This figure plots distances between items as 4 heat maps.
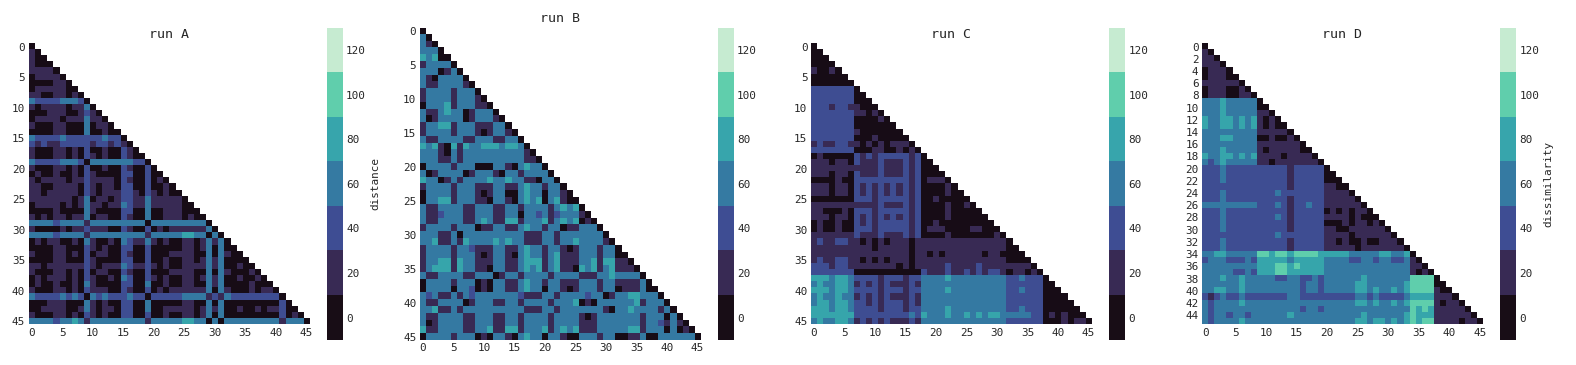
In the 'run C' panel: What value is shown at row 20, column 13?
20
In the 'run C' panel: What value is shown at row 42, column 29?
60
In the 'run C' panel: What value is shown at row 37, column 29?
40
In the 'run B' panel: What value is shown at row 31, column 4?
20
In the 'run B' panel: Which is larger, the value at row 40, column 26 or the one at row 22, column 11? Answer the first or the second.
the second
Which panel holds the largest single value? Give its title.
run D
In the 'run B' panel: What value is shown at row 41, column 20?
60
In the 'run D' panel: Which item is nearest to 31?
24
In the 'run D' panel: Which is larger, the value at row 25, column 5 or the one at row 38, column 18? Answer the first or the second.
the second
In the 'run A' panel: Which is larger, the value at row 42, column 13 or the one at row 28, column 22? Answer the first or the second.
the second
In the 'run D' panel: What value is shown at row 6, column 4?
20
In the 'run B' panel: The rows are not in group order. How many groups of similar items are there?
3
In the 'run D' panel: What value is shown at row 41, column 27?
40
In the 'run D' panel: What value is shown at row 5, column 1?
20
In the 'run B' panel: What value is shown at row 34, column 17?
80
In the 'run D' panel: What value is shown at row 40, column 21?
60
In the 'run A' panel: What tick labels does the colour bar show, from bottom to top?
0, 20, 40, 60, 80, 100, 120
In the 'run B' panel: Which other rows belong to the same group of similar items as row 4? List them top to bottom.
3, 6, 17, 18, 19, 22, 30, 31, 39, 41
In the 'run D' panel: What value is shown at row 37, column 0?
60
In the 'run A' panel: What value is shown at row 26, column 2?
20
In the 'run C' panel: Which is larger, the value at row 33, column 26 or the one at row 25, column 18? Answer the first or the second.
the first
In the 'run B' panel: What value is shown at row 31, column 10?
60
